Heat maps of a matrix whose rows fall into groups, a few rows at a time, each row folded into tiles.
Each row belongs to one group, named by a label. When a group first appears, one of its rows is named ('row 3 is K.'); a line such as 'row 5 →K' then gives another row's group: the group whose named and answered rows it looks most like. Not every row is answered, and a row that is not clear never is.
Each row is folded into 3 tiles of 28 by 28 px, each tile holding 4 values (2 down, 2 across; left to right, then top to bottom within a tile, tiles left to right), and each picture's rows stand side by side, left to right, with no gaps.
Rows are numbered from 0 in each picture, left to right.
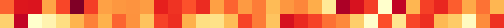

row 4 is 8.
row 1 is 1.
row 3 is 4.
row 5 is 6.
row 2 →6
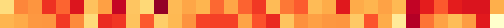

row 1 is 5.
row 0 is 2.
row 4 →1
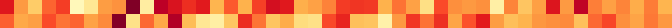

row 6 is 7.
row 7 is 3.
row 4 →6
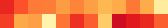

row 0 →6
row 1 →4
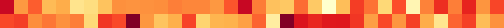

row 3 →4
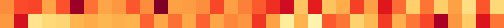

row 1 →7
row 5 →3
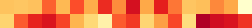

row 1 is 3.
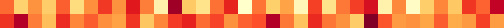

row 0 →3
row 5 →2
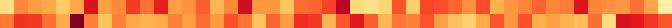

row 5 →6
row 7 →4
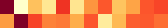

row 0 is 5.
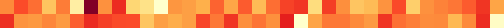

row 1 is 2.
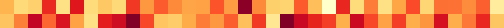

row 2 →7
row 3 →4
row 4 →5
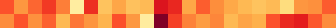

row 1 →1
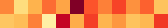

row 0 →7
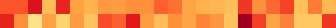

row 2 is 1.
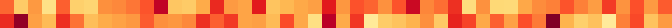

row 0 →3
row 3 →1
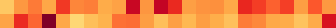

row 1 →7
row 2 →1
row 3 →6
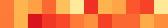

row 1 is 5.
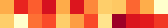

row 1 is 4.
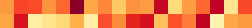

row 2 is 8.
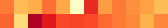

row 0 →4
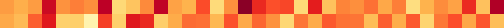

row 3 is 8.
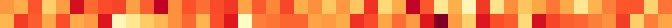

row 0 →5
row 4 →5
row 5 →3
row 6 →4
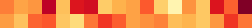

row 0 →7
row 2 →2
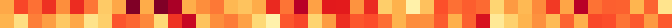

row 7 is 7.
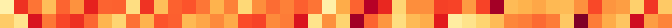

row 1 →8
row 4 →5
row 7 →8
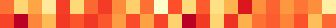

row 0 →3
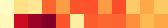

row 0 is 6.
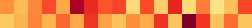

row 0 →7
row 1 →8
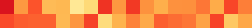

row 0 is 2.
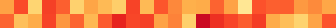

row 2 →4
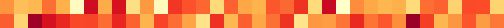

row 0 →4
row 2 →8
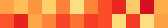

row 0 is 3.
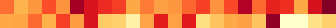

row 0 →7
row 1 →6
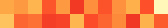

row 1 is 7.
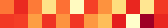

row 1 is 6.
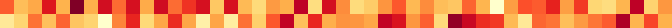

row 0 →7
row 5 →4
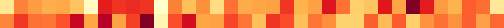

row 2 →3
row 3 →5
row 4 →7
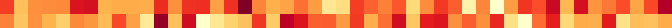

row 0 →1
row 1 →1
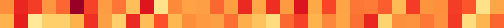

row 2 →7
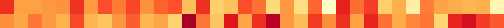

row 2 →5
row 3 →3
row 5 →4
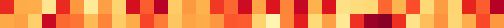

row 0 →8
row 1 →2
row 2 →2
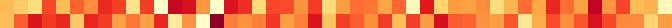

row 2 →8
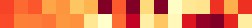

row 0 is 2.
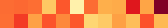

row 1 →7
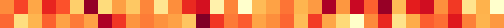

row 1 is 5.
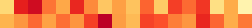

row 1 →3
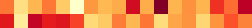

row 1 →7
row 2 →2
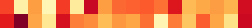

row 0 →3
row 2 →1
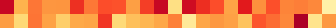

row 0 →1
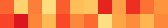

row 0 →3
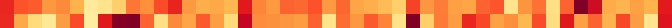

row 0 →6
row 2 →1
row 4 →1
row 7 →1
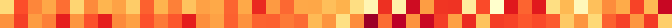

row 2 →3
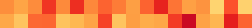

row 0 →7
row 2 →3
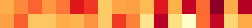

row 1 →1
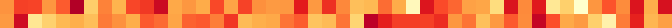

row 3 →7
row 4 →4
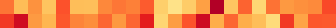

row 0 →3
